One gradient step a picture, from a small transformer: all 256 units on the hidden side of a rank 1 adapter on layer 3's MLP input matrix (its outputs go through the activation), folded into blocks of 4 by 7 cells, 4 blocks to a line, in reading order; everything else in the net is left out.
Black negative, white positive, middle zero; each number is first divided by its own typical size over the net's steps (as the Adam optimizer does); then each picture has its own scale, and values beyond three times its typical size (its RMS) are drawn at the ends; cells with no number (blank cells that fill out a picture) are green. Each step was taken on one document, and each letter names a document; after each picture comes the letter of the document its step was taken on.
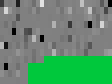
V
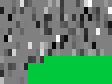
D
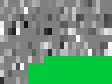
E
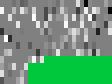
D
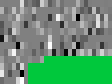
E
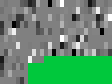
E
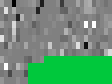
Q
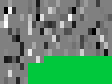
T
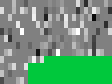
D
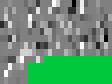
T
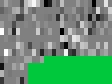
E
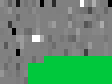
V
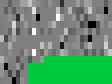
Q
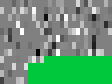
D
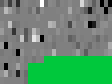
V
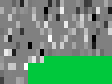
D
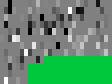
T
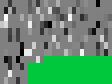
T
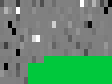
V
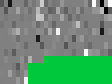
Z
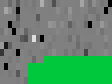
V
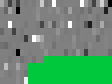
V
